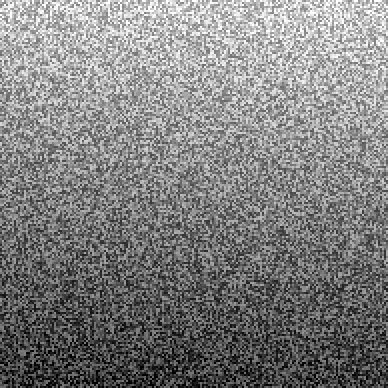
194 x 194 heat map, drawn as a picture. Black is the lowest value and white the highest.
Fine speckle covers the field. No regular stripes run through it. On average the colour sits 50% of the way up the scale. There is an overall slope up to the top. No single row or column stands out from its neighbours.
